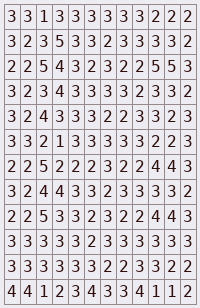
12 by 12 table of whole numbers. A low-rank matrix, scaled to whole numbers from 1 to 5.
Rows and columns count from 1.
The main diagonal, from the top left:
3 2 5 4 3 3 3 3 2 3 2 2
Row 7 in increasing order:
2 2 2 2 2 2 2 3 3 4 4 5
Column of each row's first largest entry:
1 4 3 4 3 1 3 3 3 1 1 1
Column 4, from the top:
3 5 4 4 3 1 2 4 3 3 3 2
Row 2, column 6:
3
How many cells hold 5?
6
